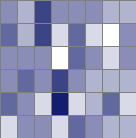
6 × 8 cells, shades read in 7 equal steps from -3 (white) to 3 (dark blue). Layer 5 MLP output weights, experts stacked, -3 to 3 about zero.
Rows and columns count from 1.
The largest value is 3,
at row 5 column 4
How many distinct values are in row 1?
3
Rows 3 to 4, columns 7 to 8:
-2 0 / -1 -1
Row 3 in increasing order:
-3 -2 0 0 0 0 0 1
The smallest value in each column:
-2 -1 -2 -3 -2 -2 -3 -2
